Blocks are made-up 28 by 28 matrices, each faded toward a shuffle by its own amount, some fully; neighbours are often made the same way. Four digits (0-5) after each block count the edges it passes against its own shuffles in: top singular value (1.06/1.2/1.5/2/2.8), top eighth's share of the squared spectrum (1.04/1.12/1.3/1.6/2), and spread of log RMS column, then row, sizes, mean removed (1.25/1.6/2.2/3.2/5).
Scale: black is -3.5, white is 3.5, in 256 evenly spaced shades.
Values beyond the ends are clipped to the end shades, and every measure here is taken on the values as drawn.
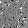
1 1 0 0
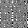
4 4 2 1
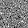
0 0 0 0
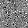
2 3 1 1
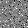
0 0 0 0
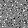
0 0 0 0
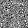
1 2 0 0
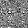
3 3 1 1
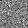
0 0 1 0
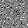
2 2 1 1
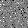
0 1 0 0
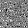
2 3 0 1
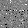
2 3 0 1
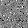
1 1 0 0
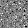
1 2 1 0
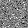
1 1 0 0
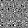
3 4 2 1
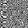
3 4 2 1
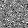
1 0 0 0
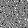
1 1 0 0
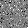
0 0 0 0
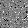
0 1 0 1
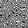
3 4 1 1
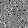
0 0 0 1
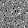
1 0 0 0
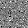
1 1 0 1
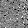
0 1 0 0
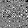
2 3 2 3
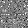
0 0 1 1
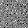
1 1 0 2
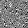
0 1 1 0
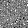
0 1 0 0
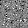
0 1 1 1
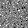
0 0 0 0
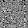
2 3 2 1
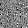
1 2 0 1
